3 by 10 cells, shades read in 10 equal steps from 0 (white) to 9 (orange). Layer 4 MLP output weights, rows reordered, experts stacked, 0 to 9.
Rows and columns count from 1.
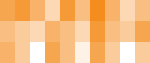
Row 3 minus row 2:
1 0 -3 1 0 -2 -1 -1 -4 -3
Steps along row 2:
down down up down down up down down up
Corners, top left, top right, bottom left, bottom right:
7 5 6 4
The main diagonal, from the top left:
7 4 0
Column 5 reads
8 5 5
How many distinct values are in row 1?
6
